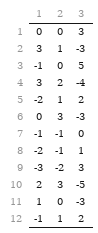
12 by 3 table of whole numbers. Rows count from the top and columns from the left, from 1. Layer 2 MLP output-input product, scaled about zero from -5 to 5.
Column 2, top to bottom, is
0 1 0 2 1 3 -1 -1 -2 3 0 1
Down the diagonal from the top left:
0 1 5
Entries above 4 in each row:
0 0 1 0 0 0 0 0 0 0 0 0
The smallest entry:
-5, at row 10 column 3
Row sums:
3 1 4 1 1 0 -2 -2 -2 0 -2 2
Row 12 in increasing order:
-1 1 2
